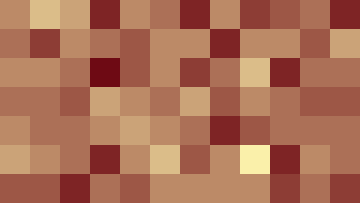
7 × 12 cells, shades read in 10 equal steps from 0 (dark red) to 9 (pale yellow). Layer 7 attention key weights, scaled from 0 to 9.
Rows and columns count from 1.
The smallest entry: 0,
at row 3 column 4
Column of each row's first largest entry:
2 12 9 4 5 9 6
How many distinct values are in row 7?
5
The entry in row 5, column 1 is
5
